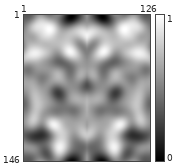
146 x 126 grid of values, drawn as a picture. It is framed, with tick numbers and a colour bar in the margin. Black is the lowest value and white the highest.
Lone odd cells: none. Grain: smooth. Mirror symmetry: left to right. Odd rows or columns: none.
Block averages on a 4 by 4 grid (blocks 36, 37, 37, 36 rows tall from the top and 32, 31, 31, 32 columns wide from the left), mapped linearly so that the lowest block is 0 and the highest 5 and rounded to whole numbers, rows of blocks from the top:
5 3 3 5 / 3 2 2 3 / 3 2 2 3 / 0 3 3 0
